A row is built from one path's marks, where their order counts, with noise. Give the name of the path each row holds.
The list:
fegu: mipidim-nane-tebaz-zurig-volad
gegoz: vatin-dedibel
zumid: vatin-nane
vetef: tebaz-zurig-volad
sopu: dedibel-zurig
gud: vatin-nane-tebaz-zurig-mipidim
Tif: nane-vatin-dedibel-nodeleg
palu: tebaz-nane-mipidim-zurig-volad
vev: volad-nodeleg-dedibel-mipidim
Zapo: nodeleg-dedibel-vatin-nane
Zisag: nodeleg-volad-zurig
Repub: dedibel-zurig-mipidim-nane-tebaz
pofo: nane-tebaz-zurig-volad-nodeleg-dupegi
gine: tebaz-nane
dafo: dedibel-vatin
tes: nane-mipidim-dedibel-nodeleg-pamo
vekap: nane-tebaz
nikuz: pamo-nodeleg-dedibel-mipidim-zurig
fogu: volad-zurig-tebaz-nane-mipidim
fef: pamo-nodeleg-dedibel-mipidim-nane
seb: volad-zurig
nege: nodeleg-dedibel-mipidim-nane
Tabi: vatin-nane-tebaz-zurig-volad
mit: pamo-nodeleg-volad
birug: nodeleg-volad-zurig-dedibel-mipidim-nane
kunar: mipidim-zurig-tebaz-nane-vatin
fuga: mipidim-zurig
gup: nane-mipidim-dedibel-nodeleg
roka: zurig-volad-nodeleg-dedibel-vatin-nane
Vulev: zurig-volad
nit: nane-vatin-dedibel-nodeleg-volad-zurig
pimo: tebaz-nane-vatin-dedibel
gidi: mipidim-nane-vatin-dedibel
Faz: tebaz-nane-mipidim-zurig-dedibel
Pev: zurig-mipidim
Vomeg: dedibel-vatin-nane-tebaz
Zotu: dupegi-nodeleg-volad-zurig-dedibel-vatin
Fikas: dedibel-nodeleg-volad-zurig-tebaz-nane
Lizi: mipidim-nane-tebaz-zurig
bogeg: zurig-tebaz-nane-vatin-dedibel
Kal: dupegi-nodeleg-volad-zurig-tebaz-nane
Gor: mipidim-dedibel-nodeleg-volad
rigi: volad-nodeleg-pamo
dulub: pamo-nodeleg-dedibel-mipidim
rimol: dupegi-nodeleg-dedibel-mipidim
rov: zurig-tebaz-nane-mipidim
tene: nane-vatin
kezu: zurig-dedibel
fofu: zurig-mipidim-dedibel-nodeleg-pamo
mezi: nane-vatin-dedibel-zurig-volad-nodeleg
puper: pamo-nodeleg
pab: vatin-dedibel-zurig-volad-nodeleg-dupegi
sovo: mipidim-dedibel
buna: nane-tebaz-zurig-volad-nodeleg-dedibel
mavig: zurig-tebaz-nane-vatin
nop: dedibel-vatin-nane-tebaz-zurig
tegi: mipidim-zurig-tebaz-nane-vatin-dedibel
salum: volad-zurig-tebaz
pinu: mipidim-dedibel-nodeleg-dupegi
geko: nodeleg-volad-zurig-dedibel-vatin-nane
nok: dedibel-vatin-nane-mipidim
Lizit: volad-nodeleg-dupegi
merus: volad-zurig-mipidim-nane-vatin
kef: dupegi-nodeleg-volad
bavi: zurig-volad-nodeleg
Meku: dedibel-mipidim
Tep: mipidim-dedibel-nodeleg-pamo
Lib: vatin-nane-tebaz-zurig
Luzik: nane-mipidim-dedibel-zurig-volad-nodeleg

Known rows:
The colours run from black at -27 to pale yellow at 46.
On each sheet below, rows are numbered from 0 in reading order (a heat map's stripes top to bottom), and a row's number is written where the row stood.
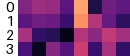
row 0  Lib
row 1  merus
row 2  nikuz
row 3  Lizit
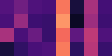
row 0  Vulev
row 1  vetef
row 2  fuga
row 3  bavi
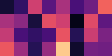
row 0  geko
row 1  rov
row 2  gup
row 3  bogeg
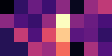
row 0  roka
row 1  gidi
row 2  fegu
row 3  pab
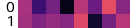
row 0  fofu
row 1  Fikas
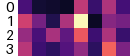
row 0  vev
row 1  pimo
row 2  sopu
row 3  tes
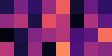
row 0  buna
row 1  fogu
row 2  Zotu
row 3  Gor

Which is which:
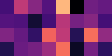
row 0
Tabi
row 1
nege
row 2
Faz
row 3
pofo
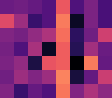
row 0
seb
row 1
mavig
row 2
Vomeg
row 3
zumid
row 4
palu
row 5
nop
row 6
puper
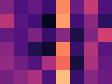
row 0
Pev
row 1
tene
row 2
Zapo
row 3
Meku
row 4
gine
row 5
gud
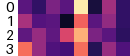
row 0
mezi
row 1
sovo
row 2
Lizi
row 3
kunar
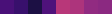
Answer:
fef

